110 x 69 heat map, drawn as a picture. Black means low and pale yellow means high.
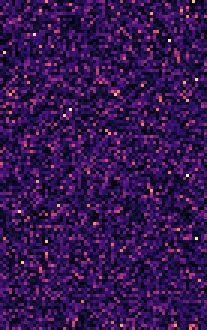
Histogram: skewed, a long tail of high values. Stripes: none. Average level on the scale: 20%. Mirror symmetry: none. Odd rows or columns: none. Grain: fine.
